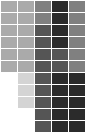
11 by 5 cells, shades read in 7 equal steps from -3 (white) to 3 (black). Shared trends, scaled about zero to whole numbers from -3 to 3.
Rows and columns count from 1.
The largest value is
2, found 14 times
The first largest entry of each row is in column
4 4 4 4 3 3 4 4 4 4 4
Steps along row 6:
same up same down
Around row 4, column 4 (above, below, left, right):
2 1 1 0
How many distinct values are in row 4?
4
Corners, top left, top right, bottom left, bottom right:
-1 0 -3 2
